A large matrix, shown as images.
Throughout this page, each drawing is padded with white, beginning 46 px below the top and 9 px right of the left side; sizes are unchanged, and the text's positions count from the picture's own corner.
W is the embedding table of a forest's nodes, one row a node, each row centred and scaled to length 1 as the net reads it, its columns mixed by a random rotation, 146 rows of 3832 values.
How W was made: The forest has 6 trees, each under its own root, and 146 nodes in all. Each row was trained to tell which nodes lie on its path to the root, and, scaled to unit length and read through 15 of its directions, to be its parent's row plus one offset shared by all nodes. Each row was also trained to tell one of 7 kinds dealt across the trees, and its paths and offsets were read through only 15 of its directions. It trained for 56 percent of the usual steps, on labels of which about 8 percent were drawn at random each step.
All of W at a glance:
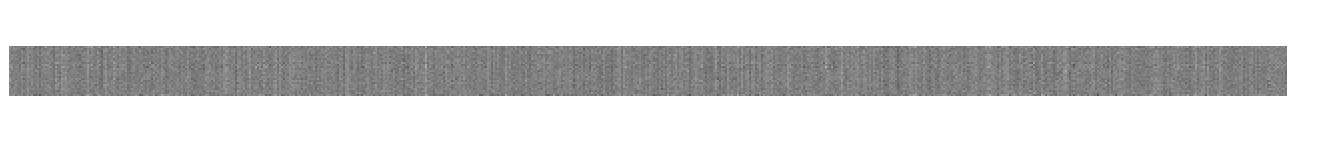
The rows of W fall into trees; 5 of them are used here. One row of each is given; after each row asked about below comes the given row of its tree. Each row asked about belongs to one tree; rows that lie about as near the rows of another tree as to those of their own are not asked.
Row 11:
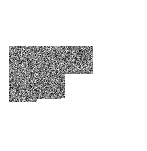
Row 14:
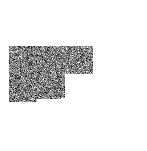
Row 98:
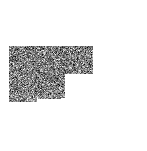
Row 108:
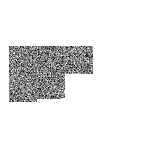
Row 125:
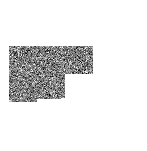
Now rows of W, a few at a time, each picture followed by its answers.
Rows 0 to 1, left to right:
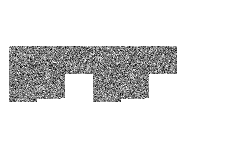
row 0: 14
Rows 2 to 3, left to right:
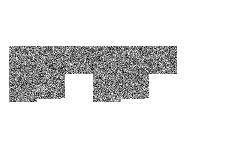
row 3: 98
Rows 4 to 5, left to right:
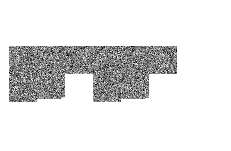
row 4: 14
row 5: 98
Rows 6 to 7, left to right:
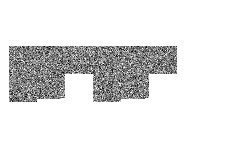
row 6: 98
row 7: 98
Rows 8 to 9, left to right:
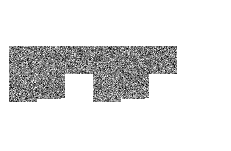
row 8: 11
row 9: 98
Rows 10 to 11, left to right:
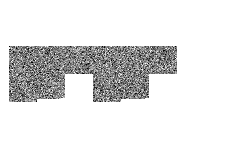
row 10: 108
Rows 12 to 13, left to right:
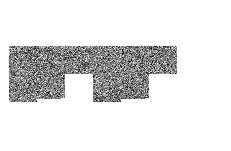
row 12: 14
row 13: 11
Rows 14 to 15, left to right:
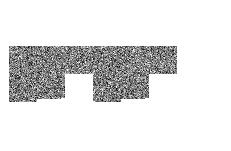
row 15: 125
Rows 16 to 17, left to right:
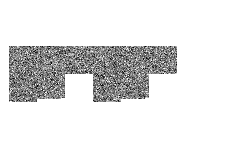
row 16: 98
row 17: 14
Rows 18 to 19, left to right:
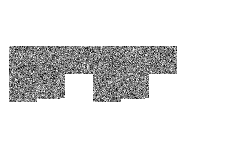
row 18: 98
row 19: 125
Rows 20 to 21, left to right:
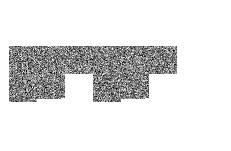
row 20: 125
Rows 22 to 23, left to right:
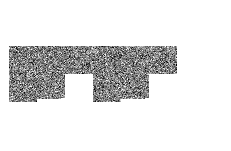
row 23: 14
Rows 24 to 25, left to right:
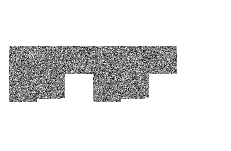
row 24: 11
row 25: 14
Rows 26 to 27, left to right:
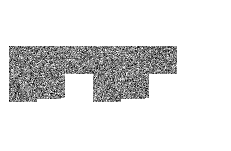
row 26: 108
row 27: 11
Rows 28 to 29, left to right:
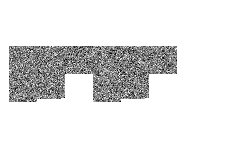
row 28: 125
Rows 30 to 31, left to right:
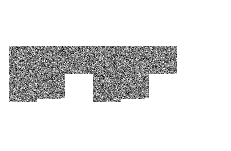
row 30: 98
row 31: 14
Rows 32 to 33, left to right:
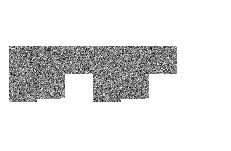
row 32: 14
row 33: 11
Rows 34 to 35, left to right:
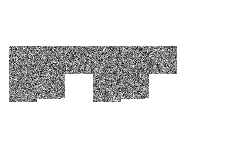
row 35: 108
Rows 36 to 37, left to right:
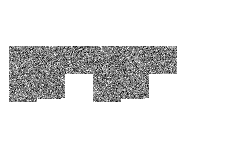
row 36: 125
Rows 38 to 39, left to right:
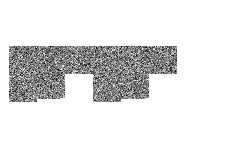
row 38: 98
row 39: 98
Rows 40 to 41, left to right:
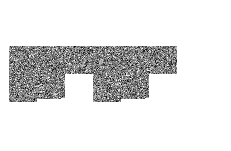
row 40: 125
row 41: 125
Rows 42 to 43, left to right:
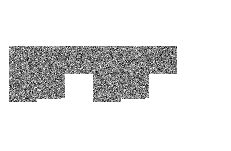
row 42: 14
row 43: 125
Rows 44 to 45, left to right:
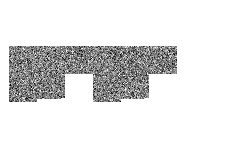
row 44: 11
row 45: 14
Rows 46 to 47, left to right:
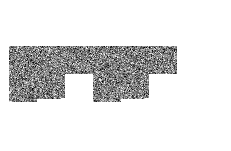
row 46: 125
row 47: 98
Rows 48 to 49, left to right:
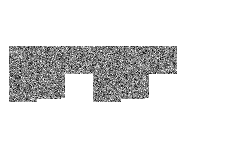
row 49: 98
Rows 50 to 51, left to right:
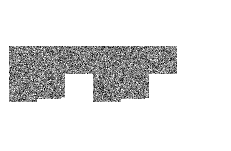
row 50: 14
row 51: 98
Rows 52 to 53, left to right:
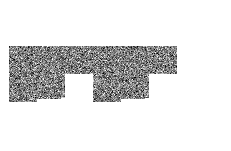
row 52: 14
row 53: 98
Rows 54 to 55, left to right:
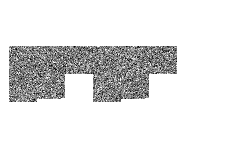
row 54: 14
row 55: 11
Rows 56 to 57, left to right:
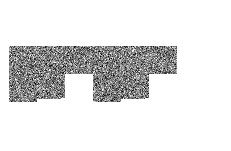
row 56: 14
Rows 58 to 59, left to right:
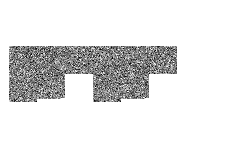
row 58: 98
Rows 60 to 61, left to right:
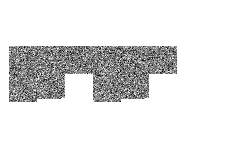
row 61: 14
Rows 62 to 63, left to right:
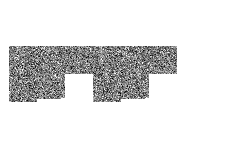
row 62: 14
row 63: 14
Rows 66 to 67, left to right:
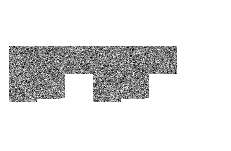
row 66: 108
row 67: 98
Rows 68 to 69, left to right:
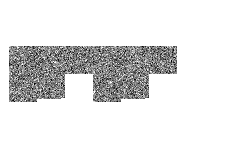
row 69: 125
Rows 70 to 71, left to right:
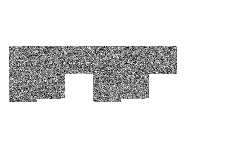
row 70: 14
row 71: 98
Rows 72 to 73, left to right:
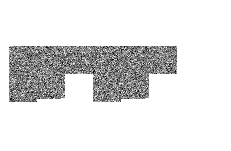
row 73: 108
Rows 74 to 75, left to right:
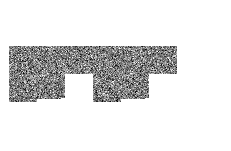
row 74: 125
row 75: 125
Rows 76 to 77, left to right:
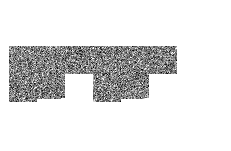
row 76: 11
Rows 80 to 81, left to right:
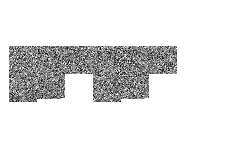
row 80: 11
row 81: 14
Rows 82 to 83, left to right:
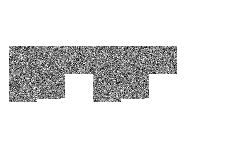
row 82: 98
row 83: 98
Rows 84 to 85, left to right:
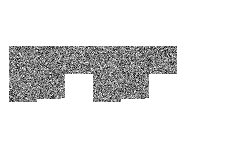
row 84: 98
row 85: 11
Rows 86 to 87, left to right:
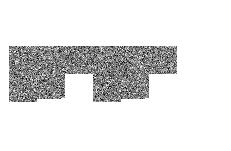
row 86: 125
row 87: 14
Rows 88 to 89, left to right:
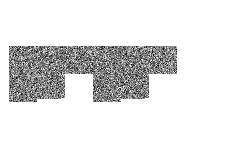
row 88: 98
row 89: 98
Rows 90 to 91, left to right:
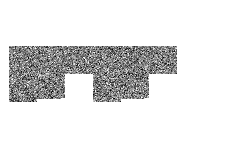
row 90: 125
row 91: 98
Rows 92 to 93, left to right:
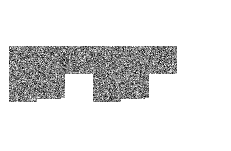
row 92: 14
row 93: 125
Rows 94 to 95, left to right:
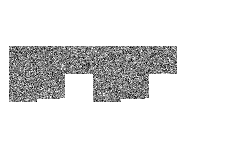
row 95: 14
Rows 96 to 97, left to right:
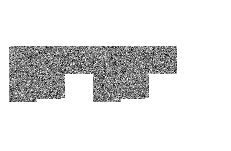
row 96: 14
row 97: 14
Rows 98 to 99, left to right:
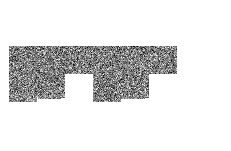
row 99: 98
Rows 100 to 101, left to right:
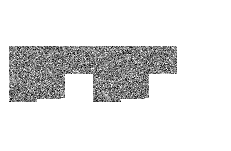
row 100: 98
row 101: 14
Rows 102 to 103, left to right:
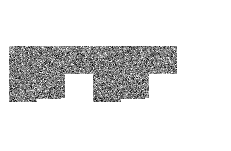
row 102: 14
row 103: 14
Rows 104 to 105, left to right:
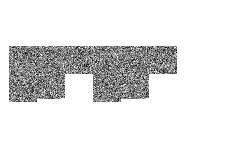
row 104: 125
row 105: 125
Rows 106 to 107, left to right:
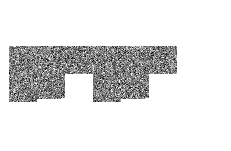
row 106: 11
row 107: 14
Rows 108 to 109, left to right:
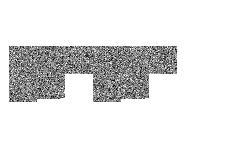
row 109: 125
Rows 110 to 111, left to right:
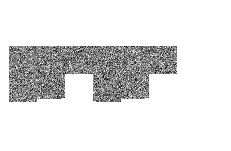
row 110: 11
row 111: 98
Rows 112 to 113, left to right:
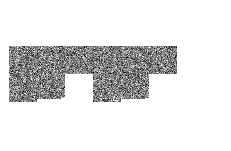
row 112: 14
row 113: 108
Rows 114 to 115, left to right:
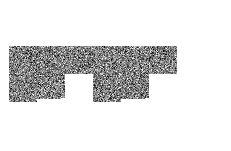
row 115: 11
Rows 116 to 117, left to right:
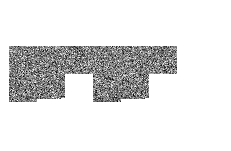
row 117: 125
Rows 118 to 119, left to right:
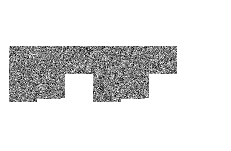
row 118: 11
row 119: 98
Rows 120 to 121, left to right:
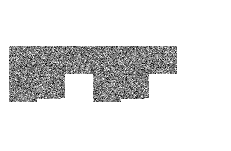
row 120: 14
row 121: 98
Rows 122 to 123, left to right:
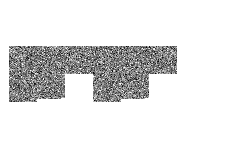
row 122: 14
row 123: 98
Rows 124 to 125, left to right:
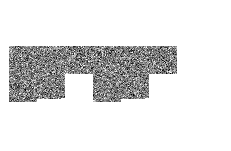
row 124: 125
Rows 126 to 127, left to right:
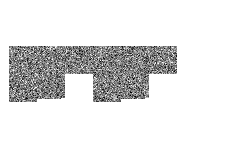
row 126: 11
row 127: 14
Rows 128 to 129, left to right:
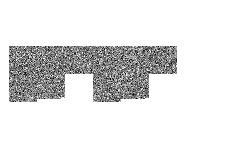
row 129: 125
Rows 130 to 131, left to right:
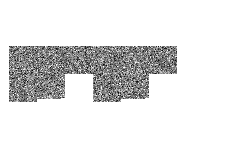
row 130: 98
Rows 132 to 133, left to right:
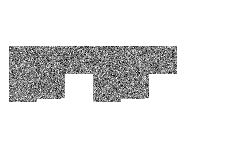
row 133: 98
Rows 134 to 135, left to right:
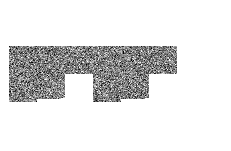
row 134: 108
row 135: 14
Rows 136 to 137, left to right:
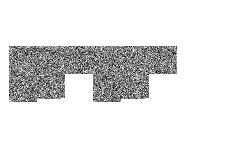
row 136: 125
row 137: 125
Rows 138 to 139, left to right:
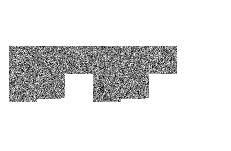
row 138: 108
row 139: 98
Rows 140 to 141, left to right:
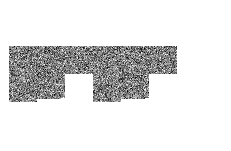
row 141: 98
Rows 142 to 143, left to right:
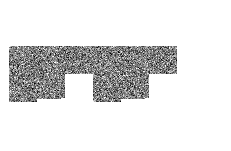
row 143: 125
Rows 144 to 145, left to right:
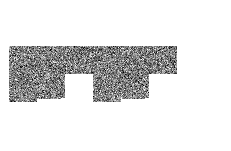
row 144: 14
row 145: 98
